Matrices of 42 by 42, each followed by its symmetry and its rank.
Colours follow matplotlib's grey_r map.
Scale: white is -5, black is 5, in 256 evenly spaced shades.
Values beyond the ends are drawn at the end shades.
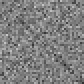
symmetric, full rank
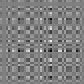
symmetric, rank one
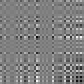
symmetric, rank one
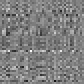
neither, rank five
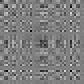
symmetric, rank three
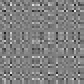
antisymmetric, rank two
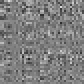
neither, rank five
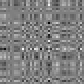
antisymmetric, rank two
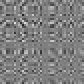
antisymmetric, rank two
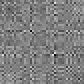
symmetric, rank three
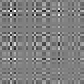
symmetric, rank one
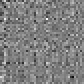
neither, rank five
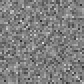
symmetric, full rank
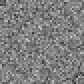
symmetric, full rank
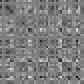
symmetric, rank three
